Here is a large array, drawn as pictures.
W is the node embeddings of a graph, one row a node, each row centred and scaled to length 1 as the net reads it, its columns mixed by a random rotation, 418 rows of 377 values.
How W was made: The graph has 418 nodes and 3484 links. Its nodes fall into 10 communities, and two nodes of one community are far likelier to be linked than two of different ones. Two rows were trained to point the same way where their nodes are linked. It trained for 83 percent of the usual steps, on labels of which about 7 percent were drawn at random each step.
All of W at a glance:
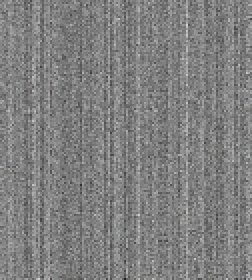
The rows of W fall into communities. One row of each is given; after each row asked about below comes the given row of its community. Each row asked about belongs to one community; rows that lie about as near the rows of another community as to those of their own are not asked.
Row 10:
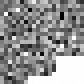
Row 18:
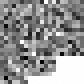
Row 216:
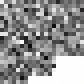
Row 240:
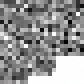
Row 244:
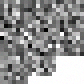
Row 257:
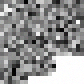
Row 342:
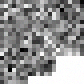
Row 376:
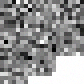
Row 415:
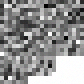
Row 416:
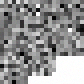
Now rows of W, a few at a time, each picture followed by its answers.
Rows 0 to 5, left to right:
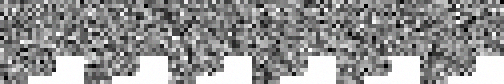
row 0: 18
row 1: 415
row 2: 244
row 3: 257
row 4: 415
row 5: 342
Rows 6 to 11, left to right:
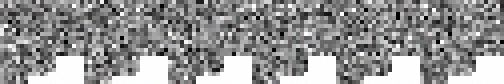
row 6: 244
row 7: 416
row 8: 244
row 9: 18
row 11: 18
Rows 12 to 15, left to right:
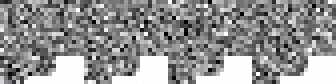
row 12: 10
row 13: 376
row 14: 18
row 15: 257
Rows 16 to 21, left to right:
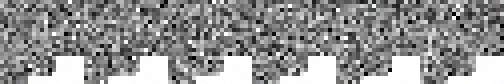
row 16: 240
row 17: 416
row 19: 10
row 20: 342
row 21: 416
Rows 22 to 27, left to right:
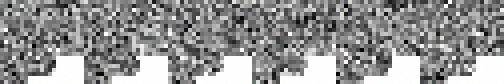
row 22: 257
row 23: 257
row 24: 244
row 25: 216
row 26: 257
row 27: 240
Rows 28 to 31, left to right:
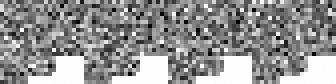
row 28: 415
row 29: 415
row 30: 416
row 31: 240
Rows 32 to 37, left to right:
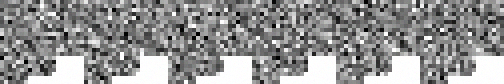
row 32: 216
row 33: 257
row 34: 415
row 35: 18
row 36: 244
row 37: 244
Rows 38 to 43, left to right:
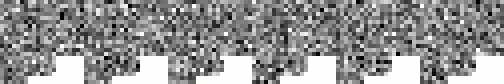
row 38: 10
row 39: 18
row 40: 18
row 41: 240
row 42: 18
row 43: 257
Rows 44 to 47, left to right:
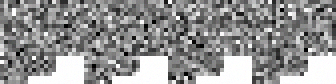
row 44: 342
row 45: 415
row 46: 216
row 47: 18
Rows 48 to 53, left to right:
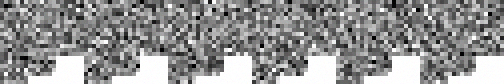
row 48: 376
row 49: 257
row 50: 18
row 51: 257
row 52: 257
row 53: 415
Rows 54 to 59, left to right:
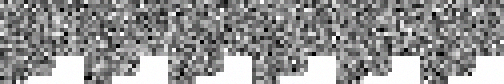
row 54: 240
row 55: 216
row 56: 257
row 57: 216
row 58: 240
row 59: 216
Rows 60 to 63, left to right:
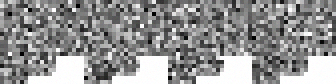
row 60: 416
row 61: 240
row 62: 376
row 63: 18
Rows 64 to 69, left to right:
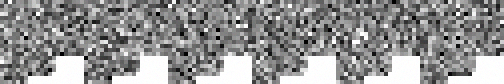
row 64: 416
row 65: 216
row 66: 376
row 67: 216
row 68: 244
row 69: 416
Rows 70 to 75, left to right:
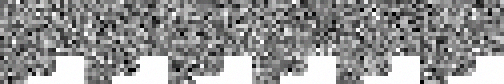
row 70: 10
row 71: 244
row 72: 342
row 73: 10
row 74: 415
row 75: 257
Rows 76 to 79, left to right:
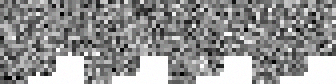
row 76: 10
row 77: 10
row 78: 415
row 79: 416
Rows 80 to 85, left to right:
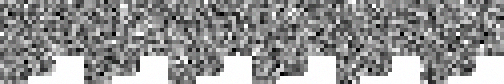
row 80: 240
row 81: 18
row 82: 244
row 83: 342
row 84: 342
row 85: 216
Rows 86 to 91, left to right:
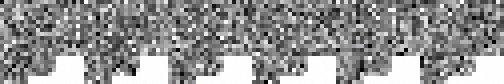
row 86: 376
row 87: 216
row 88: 415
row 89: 415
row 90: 240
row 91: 10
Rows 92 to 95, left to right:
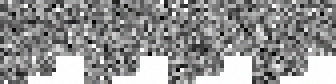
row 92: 216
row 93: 244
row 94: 10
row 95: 257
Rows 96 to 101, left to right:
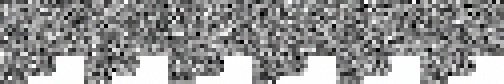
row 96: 415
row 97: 376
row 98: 18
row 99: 416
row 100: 415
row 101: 415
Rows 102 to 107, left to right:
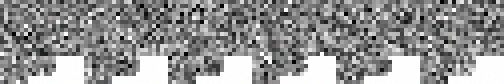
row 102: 415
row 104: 216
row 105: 244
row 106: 216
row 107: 244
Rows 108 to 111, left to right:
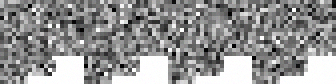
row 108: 415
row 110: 10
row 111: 342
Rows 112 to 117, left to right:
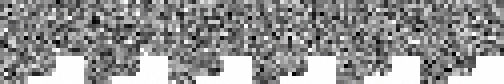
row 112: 257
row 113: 342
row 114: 216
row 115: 10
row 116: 415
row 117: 240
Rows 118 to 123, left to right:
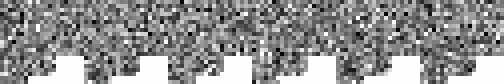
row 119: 216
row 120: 10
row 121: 416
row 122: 415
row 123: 376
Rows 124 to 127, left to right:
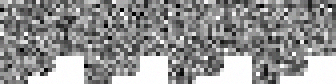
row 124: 244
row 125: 415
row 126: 257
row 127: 257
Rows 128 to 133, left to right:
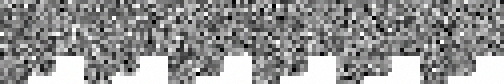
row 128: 240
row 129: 244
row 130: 342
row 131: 18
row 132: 416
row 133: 18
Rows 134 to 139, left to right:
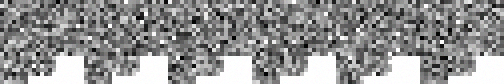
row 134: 376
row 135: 415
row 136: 415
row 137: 376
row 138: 244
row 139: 18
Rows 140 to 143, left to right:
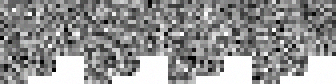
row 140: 18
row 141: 376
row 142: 18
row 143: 10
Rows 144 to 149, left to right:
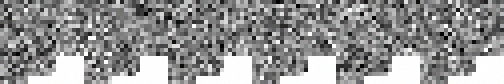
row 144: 376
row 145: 10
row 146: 376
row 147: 18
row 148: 342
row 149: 415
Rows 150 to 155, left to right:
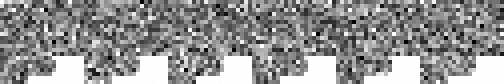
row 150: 240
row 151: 376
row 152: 244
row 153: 244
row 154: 18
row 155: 415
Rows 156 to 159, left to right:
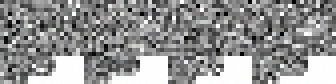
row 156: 376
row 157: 18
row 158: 415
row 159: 18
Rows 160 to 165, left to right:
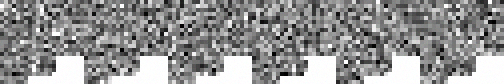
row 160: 18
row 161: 10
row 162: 10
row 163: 416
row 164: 257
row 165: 342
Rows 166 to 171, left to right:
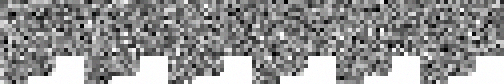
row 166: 416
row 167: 416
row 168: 416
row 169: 244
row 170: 10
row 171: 415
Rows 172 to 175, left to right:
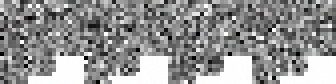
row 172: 18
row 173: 342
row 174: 18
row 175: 244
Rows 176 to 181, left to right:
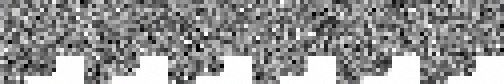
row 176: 342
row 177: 257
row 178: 216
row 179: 10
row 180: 257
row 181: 416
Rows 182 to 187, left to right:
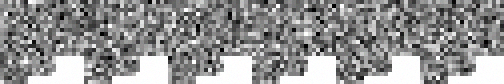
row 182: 10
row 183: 376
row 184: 10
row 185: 240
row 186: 216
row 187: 244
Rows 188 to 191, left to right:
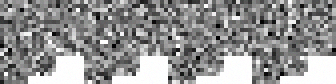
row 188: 257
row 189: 216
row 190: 376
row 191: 416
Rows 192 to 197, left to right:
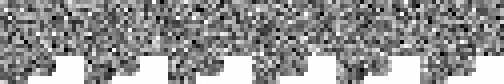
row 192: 216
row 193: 240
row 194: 216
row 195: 342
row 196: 240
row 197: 416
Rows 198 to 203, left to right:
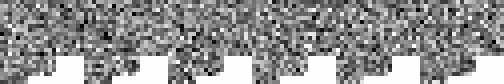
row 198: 416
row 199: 415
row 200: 257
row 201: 244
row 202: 10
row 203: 18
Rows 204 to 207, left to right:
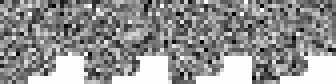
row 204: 10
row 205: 376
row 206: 244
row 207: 257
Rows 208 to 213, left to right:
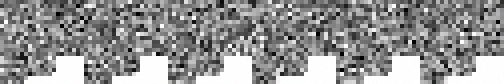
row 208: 416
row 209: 18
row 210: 10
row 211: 342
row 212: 376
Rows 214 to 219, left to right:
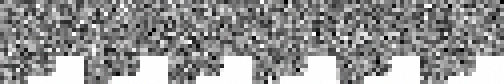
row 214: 416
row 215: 416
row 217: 244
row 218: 244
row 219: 415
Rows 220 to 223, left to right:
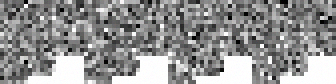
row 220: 240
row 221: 376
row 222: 18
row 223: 244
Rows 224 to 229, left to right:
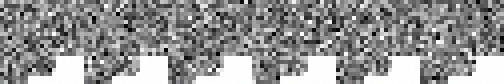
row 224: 216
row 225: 416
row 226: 415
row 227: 415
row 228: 240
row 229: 416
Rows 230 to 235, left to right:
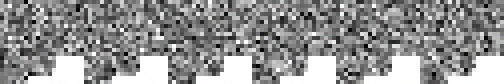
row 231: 240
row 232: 216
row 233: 415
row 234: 216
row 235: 244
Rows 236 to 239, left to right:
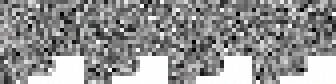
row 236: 10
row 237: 376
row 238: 257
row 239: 216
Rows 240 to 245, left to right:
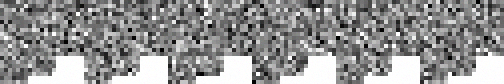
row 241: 244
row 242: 416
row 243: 257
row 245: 257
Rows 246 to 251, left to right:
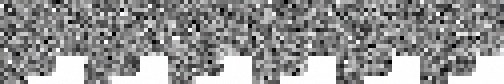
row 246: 257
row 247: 18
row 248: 244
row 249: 244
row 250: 18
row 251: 216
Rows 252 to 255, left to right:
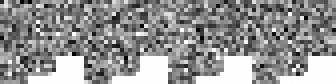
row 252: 18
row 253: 10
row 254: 416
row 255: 415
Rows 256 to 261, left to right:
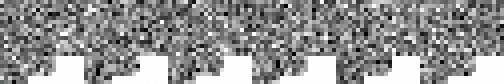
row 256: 415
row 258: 240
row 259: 240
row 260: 18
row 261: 416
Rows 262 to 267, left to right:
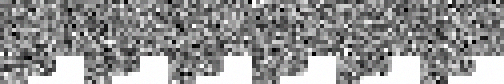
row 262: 376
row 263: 18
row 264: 376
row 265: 18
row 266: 416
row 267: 415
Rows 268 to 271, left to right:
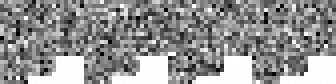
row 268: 244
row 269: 216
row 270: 342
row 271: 216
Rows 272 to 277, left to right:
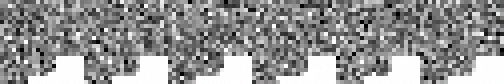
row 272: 244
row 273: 244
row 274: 257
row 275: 257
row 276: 10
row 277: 240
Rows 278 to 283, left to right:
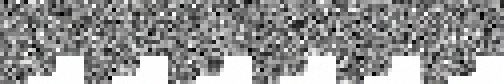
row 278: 10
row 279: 240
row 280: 240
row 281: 342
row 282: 376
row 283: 10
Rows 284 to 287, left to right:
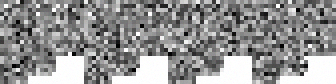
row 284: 18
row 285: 257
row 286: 240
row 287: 216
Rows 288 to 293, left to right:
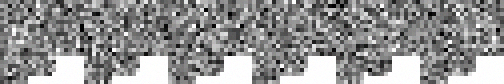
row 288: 416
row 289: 416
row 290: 10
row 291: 240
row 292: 376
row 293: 240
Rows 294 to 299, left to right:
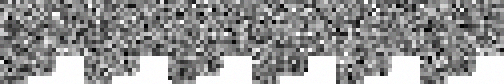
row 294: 342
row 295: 415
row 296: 240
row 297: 216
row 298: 416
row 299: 342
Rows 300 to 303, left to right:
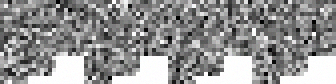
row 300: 376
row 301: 415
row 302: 342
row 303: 244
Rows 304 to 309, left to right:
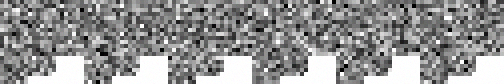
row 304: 10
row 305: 216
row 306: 216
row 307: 342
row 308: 257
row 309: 216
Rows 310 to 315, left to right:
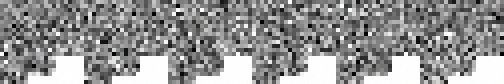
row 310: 216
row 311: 415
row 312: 257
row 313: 244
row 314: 18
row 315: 244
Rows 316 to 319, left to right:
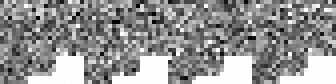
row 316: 342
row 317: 216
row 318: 416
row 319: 18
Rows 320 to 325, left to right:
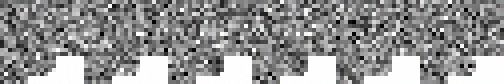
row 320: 257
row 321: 240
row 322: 18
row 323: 216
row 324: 18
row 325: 415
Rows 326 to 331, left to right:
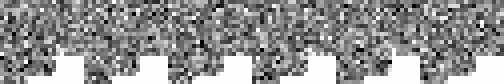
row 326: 342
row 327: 415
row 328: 10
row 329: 257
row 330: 257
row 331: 10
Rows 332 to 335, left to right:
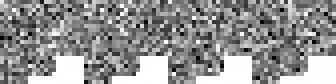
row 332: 18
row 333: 416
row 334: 257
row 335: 216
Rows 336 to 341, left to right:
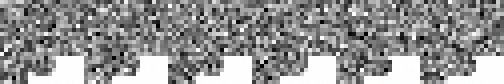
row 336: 216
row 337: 376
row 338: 240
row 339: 257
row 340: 376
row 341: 10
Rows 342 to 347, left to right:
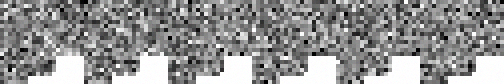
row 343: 376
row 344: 18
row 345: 415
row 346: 240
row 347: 415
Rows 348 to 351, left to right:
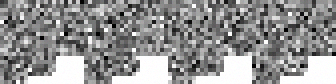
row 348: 342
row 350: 342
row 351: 415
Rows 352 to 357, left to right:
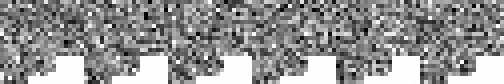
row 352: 244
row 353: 10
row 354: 257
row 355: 240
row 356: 18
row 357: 216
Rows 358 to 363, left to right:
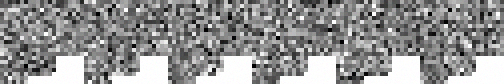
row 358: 342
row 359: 216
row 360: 10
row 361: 416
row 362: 416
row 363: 10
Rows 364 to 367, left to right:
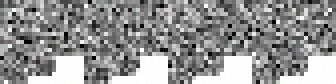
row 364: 216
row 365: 257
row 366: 416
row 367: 342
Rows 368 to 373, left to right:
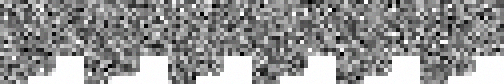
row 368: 415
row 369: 342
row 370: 415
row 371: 257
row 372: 216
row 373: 18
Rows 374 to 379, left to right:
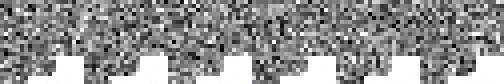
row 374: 376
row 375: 342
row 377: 18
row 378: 244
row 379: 18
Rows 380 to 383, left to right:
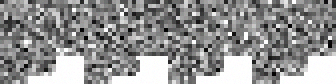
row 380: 342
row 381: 415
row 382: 376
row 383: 376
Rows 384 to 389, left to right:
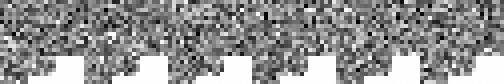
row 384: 415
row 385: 244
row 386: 18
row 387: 216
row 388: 342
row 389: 376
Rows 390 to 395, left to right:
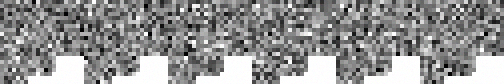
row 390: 244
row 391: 240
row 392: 18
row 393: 18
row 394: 18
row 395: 342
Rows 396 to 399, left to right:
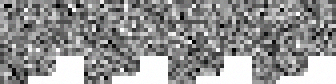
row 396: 257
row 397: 216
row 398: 216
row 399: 10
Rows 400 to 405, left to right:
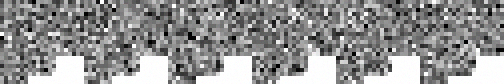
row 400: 244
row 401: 244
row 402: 415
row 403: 342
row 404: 10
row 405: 257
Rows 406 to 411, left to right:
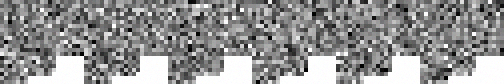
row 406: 415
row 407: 342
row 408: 18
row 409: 10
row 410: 342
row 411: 240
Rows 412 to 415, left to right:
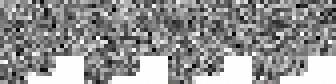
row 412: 216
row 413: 216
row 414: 342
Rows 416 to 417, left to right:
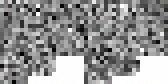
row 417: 18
